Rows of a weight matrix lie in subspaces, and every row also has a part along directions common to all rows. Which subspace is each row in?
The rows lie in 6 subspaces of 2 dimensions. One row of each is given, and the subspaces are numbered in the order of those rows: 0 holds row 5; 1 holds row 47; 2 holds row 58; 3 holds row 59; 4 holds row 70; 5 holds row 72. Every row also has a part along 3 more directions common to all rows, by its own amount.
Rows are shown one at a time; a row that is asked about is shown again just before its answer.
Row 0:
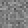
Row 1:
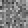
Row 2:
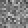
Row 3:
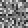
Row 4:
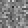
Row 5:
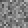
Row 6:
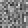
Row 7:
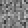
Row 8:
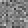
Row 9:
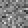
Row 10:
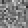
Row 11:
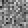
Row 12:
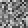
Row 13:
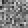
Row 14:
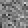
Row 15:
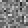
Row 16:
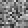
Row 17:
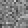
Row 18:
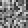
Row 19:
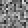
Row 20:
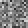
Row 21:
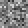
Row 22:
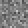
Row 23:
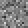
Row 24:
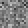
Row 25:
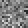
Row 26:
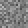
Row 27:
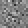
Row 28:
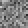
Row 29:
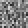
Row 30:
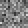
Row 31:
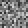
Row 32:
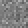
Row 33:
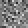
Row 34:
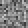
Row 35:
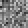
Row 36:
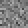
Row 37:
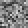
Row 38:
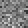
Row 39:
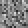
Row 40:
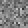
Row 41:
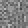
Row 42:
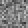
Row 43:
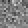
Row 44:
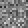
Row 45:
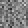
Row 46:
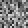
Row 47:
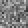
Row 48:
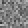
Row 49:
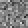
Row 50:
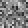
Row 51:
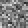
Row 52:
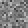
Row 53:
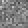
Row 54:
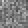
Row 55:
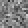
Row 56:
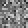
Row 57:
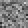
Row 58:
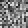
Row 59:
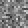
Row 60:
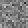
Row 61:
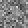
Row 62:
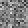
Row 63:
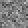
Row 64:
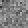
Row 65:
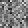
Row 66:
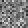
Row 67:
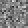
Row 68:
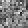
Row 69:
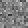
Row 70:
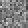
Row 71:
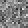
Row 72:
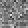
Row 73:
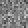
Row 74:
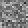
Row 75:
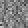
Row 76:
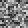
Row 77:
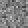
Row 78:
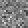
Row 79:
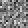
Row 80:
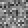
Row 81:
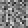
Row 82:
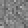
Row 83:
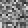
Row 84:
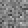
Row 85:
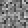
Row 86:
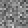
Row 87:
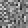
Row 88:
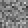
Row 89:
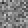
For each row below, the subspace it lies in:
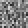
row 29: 2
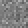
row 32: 1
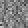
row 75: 0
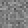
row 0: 0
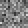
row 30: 1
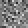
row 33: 1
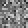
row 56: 1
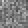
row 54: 4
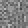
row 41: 2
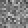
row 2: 1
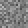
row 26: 2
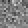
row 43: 1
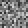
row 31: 2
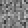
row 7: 1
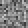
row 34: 1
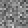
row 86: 5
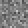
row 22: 1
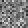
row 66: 3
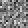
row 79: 4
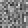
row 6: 2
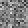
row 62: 0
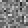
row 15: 2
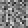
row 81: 0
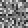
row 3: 2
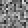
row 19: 1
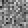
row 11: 4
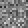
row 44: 3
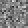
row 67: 3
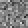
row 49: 0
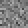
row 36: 4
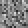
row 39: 1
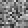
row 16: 5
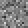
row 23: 3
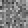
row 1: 4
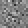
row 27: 1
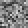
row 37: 5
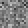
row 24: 0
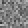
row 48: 4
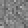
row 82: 0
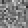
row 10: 1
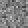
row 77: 3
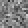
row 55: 3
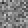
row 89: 0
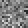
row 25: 3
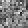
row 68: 4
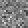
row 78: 3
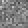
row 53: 4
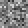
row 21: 3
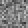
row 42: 1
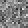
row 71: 4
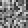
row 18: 4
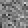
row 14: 5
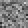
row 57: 5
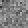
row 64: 4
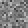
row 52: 0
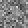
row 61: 2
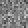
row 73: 1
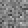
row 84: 5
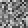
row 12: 0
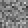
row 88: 5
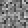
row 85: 1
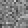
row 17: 5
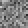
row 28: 4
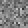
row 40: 4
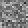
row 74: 5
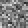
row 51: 5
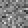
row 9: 3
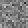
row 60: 5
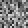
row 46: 2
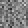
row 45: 0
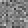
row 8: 0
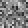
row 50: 2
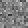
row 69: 2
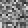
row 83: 5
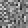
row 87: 2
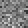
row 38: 3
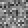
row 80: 3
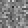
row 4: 3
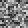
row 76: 3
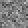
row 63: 5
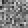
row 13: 4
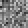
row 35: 4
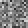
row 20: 0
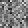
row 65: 0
